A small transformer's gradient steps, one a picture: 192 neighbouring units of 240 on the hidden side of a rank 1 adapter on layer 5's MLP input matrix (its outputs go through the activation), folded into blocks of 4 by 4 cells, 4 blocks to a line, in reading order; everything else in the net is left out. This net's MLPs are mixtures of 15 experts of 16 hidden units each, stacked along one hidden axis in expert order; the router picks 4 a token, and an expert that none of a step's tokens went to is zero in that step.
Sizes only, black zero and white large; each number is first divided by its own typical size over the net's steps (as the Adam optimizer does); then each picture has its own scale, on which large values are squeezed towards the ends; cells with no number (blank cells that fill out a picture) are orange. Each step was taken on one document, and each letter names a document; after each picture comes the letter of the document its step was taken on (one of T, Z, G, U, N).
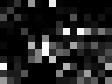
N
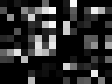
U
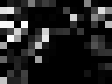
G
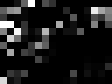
G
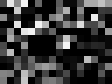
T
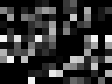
U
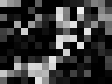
T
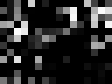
G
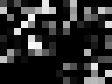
U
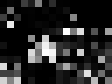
N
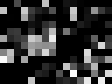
U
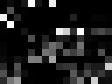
N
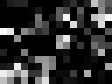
T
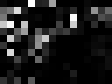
G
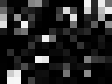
T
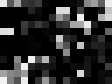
T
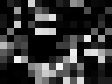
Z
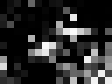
N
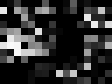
U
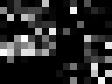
U
